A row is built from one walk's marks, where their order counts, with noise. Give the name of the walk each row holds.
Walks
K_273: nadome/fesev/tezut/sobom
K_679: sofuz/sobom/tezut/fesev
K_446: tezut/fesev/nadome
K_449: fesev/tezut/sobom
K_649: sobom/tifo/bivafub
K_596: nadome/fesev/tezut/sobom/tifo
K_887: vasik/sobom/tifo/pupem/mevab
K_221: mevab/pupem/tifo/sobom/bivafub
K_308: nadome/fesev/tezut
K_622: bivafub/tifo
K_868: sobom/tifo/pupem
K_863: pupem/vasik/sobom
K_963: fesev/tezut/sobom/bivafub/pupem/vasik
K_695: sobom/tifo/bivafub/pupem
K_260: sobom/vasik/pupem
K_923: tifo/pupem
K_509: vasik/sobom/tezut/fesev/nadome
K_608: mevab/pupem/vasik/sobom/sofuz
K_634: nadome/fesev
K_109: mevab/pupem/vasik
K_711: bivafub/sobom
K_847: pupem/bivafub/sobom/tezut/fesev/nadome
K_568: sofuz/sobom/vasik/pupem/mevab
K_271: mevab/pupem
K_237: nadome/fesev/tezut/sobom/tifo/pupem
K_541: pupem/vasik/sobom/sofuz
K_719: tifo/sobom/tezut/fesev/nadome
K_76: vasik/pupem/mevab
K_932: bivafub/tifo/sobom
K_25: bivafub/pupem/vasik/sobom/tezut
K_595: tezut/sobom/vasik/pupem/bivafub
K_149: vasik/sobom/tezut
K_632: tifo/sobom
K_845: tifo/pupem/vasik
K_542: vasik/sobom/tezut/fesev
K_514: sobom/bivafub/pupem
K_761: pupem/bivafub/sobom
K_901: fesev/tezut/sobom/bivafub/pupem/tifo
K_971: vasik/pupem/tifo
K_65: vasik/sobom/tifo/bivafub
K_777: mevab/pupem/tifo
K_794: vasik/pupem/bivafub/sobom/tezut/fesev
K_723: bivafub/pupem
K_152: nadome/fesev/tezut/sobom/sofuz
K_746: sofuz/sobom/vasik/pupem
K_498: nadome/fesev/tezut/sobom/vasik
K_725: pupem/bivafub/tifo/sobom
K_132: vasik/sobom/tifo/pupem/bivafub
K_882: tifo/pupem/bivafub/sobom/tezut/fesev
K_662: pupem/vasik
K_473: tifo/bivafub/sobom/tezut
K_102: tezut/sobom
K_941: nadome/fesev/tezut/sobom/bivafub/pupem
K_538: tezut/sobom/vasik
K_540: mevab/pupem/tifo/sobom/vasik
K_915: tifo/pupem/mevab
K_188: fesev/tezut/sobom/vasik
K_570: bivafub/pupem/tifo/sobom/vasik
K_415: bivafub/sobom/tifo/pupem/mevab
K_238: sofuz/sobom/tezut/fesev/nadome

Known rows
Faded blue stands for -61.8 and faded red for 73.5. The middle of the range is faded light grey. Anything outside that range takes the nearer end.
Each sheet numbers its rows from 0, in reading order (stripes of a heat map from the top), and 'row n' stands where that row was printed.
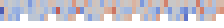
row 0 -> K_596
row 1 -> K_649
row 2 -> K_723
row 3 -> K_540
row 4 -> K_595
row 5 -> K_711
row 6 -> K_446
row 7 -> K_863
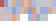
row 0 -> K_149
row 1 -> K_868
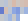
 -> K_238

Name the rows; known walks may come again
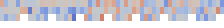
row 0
K_540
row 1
K_238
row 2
K_446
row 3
K_541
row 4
K_746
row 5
K_923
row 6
K_498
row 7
K_777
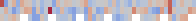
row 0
K_149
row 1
K_271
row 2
K_509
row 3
K_868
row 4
K_887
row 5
K_761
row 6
K_662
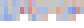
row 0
K_415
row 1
K_963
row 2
K_514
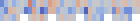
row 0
K_622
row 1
K_102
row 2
K_473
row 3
K_596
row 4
K_273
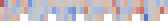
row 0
K_538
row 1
K_649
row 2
K_847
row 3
K_595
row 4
K_863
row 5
K_109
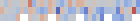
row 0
K_132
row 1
K_25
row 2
K_152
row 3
K_719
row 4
K_915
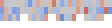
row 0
K_237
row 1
K_711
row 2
K_608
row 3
K_723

